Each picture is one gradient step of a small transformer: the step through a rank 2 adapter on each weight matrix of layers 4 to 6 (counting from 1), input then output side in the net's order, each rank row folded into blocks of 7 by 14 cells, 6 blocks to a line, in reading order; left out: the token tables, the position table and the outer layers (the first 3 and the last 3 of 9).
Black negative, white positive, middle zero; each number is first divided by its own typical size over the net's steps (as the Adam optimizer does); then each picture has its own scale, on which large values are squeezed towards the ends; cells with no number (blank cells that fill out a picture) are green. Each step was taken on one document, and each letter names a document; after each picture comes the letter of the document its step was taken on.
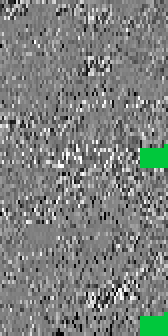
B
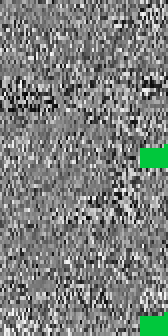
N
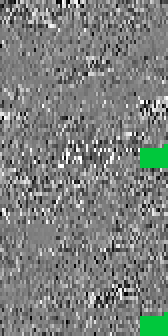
B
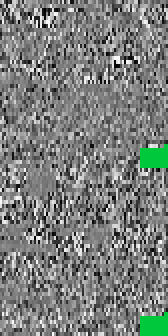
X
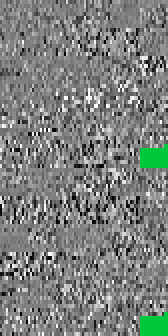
X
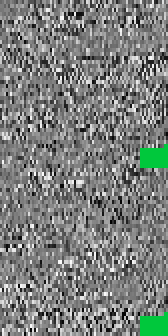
N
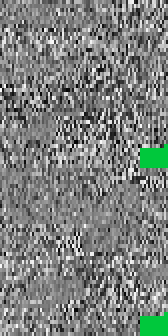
N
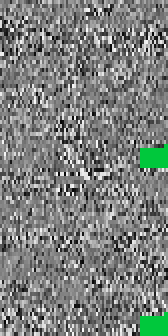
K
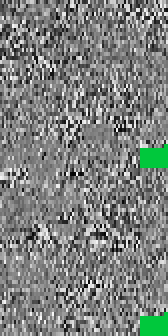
K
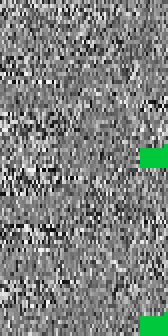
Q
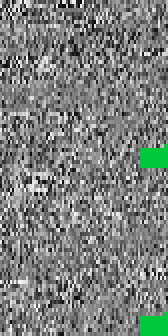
Q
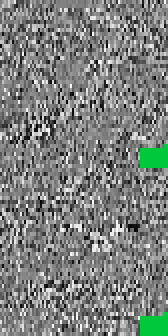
Q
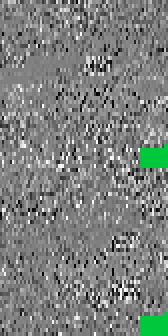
B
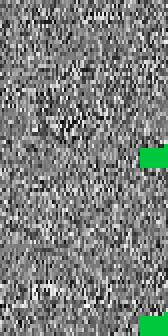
K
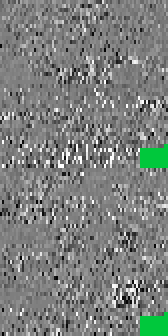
B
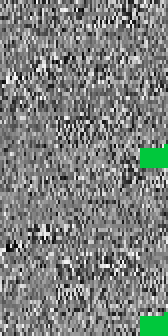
N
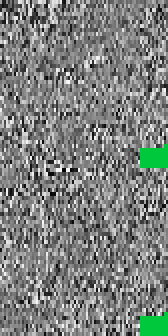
Q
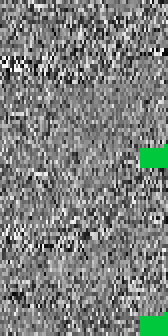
Q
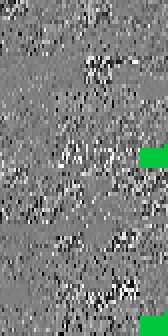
B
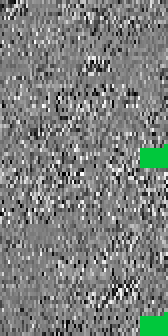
B
